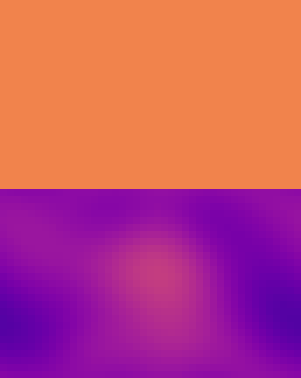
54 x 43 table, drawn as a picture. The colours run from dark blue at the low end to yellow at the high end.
It is made of 2 by 1 panels. Panel 1,1: high, flat. Panel 2,1: low, smooth.
